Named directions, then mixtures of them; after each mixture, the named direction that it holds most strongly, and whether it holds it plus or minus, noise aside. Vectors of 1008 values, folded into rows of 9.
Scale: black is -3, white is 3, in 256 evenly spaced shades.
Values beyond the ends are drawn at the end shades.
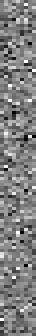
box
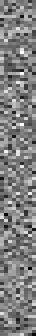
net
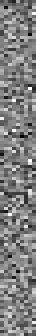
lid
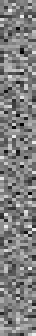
net, minus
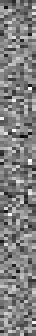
lid, plus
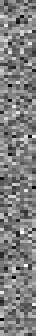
box, minus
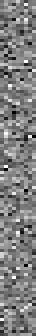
box, plus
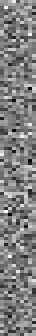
lid, minus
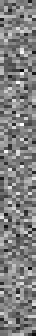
net, plus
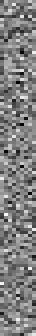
net, minus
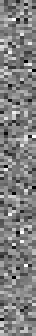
box, minus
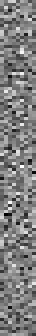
net, plus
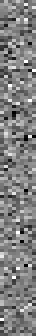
box, plus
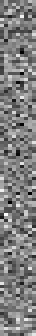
net, minus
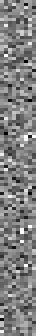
box, minus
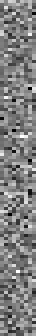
lid, minus
